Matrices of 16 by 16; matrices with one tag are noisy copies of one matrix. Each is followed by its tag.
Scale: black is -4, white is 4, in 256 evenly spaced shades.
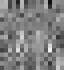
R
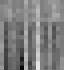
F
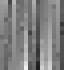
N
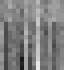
F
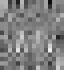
R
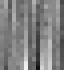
N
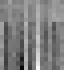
F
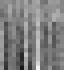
F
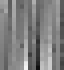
N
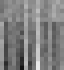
F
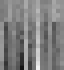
F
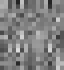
R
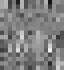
R
